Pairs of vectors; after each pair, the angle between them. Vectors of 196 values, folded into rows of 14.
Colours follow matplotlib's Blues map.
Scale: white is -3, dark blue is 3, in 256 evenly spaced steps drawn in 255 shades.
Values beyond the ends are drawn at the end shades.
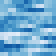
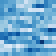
nearly opposite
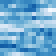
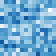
partly aligned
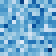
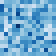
orthogonal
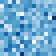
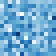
nearly parallel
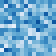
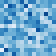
nearly parallel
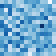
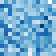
nearly parallel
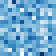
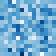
nearly opposite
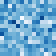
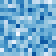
partly aligned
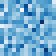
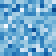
partly aligned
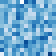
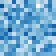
orthogonal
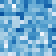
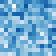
nearly parallel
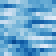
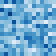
partly opposed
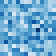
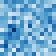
orthogonal
